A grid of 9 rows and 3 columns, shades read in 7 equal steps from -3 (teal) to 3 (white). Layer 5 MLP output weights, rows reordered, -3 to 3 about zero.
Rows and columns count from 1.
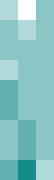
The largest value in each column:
1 3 1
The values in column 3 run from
0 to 1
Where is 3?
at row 1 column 2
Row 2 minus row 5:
1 1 0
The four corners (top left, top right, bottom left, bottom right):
1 0 -1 1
